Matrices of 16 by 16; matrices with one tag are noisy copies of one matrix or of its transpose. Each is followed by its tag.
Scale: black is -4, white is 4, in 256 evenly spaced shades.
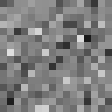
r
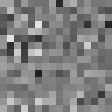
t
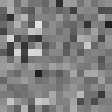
t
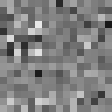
t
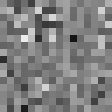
t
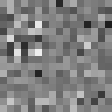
t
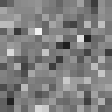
r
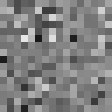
t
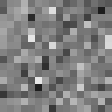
r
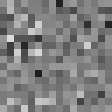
t
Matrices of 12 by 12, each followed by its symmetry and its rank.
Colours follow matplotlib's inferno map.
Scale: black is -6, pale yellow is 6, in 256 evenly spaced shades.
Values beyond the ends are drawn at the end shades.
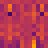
neither, rank two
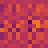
neither, rank two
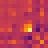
symmetric, rank two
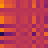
neither, rank one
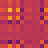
symmetric, rank one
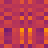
neither, rank one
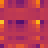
neither, rank one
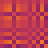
symmetric, rank one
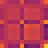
symmetric, rank one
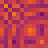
symmetric, rank two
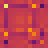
symmetric, rank two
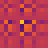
symmetric, rank one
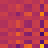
neither, rank one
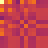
symmetric, rank two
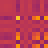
symmetric, rank one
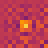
symmetric, rank two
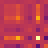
symmetric, rank one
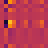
neither, rank one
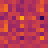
neither, rank two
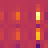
neither, rank one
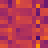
neither, rank two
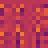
neither, rank two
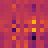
neither, rank two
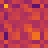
symmetric, rank two
